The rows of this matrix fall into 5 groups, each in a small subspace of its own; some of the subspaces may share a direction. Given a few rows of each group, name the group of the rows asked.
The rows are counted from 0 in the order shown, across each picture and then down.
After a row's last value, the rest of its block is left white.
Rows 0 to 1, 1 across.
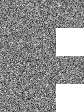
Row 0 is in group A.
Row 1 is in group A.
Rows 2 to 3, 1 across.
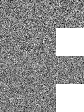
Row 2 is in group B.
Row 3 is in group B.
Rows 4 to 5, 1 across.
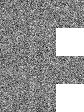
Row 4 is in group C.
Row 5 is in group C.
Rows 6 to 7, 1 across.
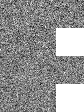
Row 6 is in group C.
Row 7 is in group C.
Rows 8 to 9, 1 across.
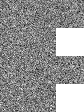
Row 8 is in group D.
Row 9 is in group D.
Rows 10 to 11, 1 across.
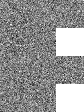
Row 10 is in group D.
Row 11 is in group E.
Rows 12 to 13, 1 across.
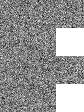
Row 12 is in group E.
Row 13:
C
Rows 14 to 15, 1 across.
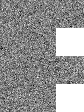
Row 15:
C
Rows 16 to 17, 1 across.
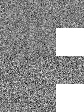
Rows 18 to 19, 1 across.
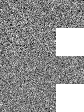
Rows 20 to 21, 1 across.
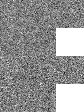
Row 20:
D
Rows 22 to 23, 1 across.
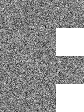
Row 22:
C
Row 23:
A
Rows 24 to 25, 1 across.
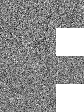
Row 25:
B
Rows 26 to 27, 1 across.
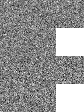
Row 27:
E
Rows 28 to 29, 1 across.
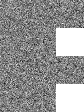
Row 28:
B
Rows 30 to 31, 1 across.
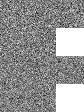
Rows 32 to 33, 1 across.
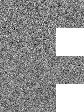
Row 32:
A
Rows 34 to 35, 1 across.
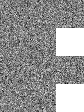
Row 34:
E
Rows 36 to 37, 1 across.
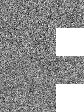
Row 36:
A
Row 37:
C
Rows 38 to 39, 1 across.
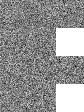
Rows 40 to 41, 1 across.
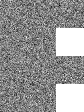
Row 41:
E
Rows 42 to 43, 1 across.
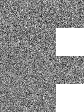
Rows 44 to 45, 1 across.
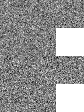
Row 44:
E
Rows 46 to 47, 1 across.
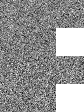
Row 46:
D
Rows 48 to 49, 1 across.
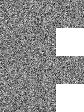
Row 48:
C
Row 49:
C
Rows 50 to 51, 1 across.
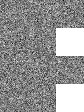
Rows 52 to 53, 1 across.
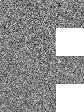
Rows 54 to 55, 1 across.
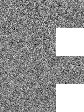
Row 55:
D
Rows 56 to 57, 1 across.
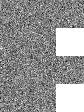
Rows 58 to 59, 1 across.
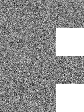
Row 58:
B
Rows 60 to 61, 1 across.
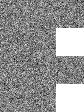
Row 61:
B
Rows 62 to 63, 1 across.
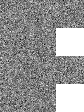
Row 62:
C
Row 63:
C
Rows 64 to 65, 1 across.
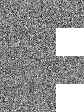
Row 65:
C
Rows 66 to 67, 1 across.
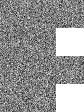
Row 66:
E
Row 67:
A
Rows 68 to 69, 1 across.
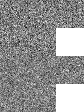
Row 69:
D
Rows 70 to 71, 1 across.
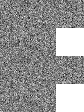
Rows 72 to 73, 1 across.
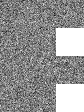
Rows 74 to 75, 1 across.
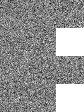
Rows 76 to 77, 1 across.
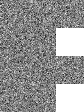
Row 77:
E
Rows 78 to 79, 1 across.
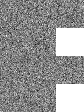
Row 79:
E
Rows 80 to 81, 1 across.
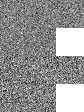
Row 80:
D
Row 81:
E
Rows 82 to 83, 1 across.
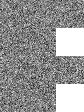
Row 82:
D
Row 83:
C
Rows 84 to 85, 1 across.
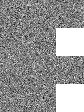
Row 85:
B
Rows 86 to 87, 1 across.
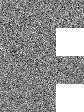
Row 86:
D
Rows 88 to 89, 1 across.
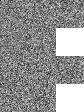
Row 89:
A
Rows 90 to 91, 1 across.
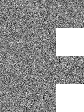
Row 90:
B
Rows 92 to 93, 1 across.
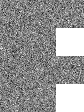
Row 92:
D
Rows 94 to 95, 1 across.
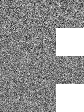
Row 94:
B
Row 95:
E
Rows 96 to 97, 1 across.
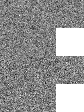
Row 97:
C
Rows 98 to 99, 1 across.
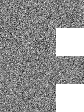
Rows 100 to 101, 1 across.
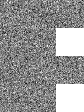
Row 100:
E
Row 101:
E
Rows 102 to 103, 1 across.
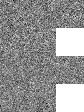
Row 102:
D
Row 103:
C
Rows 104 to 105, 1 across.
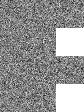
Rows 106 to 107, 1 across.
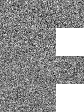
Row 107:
C
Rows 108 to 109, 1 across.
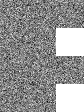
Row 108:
A
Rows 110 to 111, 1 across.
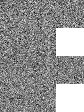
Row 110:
C
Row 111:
B
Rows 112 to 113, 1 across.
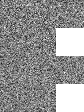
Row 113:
C
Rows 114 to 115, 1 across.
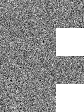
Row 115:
D
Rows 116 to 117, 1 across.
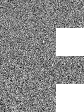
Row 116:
B
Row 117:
D
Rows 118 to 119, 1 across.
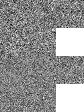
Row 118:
D
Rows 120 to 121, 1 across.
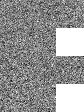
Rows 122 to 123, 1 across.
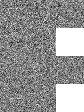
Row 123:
B
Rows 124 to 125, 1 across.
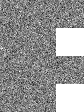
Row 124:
D
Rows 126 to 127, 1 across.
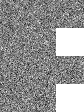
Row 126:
D
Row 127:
A
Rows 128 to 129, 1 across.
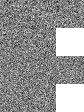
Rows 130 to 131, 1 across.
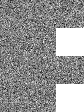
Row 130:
B
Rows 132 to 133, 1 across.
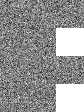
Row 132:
E
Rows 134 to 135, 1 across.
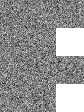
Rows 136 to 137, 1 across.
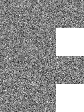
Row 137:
E
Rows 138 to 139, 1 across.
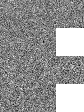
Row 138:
B
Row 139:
D
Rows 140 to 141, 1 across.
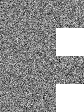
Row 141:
B
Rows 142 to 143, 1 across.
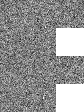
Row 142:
C
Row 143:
B
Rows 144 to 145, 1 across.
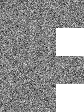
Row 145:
D
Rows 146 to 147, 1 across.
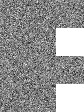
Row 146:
A
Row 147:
D
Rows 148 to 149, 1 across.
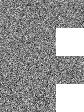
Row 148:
A
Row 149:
A
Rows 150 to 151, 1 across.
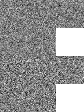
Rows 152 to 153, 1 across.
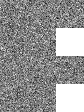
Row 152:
D
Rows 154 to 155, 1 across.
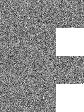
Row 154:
E
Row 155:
B
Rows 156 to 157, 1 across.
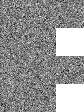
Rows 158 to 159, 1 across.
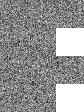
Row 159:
E
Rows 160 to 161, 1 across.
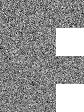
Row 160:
D
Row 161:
E
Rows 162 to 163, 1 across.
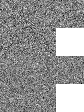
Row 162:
D
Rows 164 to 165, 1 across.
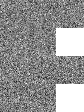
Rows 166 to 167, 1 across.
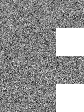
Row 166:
D
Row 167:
E
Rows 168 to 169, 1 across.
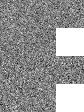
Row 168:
D
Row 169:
D
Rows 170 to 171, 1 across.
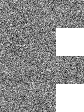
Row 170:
D
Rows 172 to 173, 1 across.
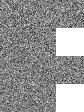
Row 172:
D
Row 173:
E
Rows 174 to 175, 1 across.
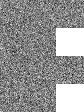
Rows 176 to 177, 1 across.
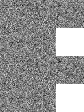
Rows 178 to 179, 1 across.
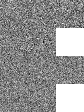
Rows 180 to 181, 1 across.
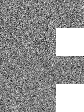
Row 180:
A
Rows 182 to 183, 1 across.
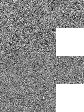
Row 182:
D
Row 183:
B
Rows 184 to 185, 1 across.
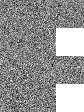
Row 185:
D
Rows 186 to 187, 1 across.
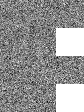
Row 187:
E
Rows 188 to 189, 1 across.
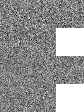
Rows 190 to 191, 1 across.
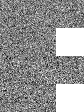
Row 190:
D
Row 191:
E
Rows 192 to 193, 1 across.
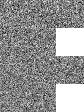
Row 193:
B
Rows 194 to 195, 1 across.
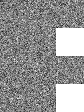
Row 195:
B
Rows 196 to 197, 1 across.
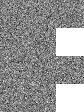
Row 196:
A
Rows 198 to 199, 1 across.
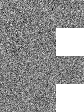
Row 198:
D
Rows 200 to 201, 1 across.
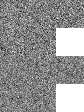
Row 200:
D
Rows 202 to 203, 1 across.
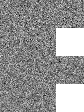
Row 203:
B
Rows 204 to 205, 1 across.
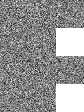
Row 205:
A
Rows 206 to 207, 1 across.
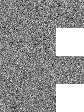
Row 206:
A
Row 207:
D
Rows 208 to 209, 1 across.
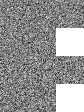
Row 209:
C
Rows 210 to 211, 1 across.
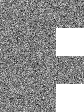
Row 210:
C
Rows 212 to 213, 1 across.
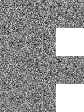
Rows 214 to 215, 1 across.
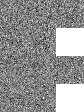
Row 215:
B
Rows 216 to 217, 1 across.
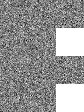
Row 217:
E
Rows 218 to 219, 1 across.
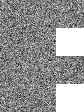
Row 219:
C
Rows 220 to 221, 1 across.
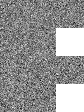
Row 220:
C
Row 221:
D
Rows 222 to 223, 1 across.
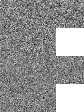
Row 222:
B
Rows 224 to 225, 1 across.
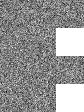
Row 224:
C
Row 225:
A
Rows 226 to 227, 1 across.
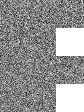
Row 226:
E
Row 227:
B
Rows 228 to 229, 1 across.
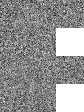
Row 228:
C
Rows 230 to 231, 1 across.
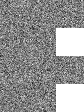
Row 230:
E
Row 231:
C
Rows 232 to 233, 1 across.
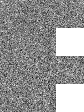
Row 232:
C
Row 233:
A
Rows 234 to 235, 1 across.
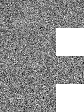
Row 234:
C
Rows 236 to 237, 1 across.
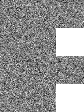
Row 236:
A
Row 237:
A
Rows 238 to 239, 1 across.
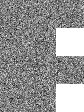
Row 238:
A
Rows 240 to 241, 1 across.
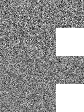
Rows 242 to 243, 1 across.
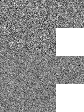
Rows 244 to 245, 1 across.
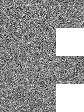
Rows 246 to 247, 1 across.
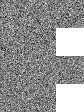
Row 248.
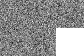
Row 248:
A
